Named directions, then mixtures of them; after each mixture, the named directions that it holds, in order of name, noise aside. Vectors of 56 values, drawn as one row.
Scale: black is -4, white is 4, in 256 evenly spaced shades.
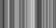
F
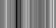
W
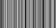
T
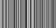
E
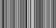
E, F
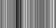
W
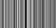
E, T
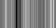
W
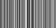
E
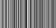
E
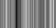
W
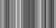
F, W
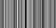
E, T
